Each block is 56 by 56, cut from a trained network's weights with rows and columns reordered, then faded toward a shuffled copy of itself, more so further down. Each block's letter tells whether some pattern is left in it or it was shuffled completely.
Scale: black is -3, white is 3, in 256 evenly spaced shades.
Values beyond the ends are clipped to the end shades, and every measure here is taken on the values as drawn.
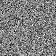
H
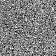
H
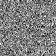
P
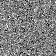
H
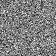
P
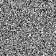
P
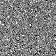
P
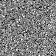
H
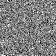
H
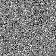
P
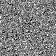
H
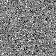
H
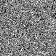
H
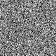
H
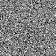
P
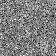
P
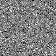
P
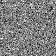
P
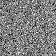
H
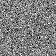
H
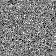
H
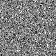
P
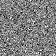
P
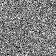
H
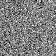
H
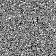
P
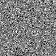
P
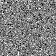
H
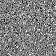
P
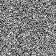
P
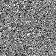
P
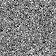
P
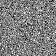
H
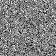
H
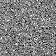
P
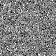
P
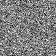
H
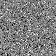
H
